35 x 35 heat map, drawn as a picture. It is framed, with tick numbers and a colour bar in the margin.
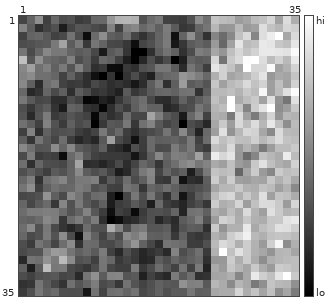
Ninth with the highest average: top right. Seam: vertical, 70% of the way across, the right part higher. Stripes: none. Grain: blotchy.
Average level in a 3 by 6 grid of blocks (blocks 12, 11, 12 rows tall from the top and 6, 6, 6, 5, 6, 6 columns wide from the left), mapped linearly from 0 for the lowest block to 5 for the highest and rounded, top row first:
1 0 0 1 4 5 | 1 0 0 1 4 4 | 1 1 0 1 4 4
